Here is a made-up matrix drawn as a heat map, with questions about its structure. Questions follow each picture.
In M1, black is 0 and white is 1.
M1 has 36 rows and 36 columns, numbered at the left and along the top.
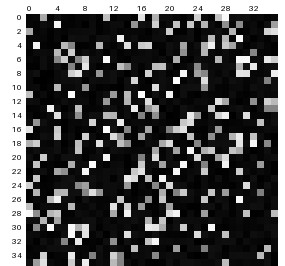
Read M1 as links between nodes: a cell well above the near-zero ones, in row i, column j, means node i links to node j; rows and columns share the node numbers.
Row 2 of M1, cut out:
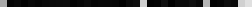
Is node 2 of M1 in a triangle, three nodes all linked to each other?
no
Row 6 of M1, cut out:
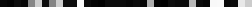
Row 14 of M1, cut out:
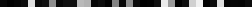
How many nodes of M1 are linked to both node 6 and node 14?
5
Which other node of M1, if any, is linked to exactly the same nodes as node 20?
node 0
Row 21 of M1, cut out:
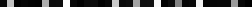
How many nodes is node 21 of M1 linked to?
9
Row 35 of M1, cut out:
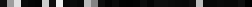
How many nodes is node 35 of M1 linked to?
7
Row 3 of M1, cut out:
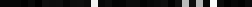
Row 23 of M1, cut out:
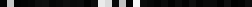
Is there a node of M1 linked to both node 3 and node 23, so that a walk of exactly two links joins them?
no
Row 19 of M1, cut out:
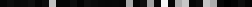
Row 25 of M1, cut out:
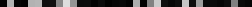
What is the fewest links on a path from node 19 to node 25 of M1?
1
